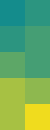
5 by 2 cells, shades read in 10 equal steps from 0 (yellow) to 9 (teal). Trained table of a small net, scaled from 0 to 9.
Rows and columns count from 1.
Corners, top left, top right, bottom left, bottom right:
9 8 3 0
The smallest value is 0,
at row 5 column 2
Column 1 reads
9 8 6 3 3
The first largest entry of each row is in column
1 1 2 2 1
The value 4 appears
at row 4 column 2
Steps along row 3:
up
